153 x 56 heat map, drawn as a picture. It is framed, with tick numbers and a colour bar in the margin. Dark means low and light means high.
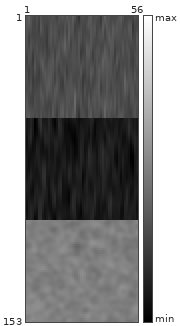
It is made of 3 by 1 panels. Panel 1,1: low, streaked downward, faint in contrast. Panel 2,1: very low, streaked downward, faint in contrast. Panel 3,1: middling, blotchy, faint in contrast.
